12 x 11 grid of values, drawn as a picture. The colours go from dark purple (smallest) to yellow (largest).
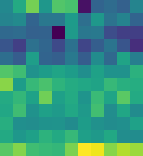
Slope: up to the bottom. Odd patch: rougher, in the top middle. Roughest part: top middle. Stripes: horizontal, repeating 2 times.
